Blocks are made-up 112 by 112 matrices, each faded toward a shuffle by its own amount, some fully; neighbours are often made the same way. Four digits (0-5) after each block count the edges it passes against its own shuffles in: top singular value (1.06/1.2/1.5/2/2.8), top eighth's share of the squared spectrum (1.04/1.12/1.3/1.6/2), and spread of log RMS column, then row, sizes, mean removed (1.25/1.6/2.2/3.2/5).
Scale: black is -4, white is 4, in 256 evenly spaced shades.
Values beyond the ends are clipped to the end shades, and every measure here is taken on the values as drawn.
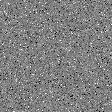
1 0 0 0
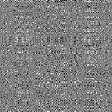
5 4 3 3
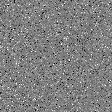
2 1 0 0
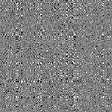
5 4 3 3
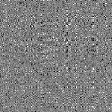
5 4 3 3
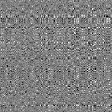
5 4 3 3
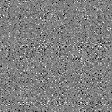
4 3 2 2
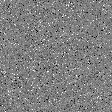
1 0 0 0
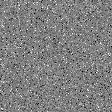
2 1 0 0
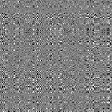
5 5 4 4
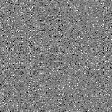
4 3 2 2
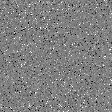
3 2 0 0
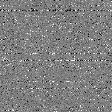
3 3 0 3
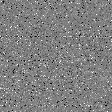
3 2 0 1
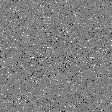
2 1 0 1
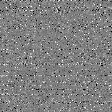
3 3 0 2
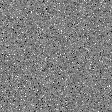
0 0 0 0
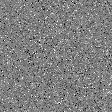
0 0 0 0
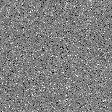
0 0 1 0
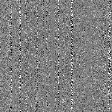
2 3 4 0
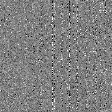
2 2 3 0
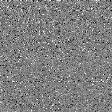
3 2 0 2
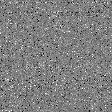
2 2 0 1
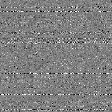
4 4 0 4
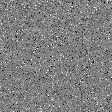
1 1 0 0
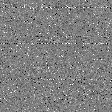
3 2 0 2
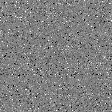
1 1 0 2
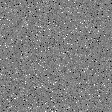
0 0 0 0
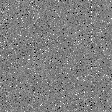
2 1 1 0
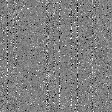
2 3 3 0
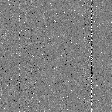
4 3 2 0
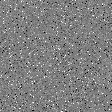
0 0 0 0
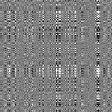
5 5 4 4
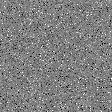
2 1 0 0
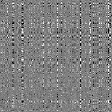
5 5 4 3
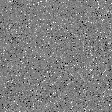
2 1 0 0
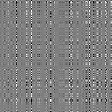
5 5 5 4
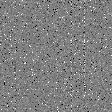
3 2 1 0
